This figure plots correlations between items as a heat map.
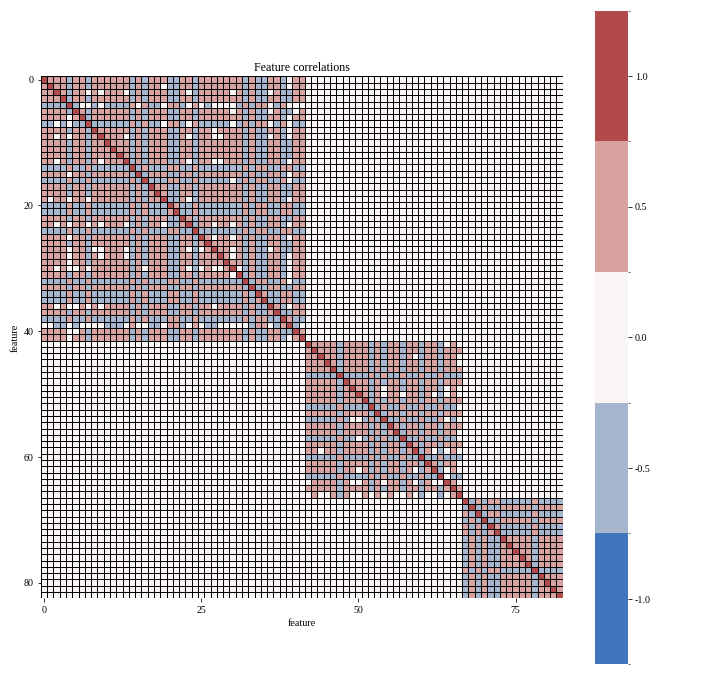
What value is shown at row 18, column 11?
0.5
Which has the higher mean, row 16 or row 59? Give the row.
59
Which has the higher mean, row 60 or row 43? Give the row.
43
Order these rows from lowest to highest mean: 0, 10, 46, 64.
64, 46, 10, 0
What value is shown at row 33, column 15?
0.5
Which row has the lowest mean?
32
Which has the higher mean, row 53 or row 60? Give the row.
53
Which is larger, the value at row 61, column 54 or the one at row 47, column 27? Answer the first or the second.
the second
